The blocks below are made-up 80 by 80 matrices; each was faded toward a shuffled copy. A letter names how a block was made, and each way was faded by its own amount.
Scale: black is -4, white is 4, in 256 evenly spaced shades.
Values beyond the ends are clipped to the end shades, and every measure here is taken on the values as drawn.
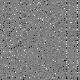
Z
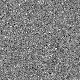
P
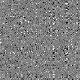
Z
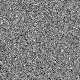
P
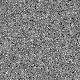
P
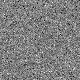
P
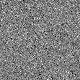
P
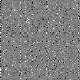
Z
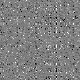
Z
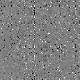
Z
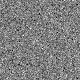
P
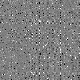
Z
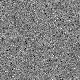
P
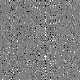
Z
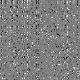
Z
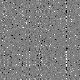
Z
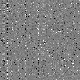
Z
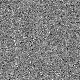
P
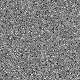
P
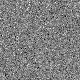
P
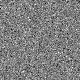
P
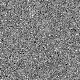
P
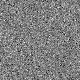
P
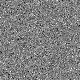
P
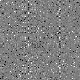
Z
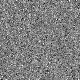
P
